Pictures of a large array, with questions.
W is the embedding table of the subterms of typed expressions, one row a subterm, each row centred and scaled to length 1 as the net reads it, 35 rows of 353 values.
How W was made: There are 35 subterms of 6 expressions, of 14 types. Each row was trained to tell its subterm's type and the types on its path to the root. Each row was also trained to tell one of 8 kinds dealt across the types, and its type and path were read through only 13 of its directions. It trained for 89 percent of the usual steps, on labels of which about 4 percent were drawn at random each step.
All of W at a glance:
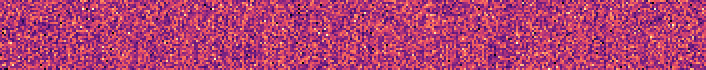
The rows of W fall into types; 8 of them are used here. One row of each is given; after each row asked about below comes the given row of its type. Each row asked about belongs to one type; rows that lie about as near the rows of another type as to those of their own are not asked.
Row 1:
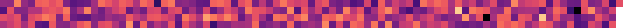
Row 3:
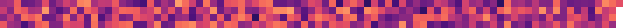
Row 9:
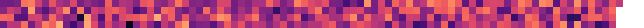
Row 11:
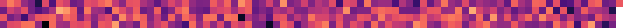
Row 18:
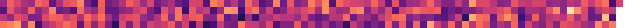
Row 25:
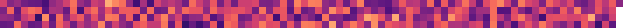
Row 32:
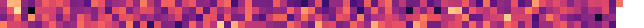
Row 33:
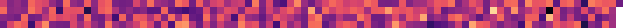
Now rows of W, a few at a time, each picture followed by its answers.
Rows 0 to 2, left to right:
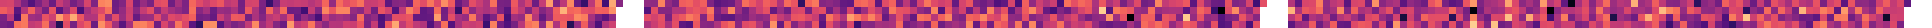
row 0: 33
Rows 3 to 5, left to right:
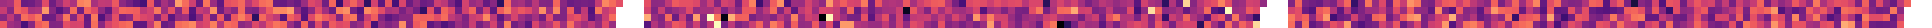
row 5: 9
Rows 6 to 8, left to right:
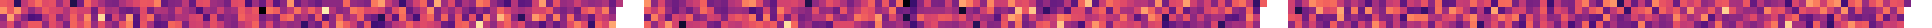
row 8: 18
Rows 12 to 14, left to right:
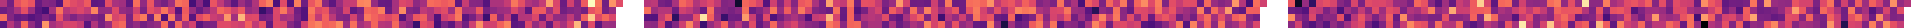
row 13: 33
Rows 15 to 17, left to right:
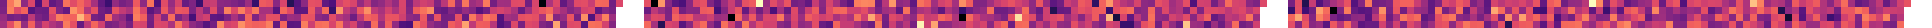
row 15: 11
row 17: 9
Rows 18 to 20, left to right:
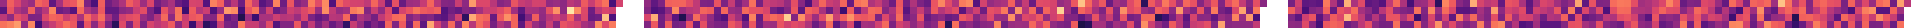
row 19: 18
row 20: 33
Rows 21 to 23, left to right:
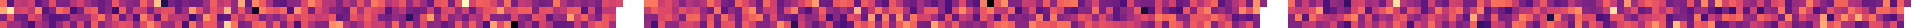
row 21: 3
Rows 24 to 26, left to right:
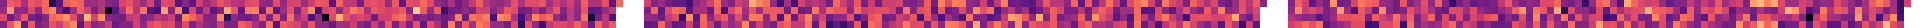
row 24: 18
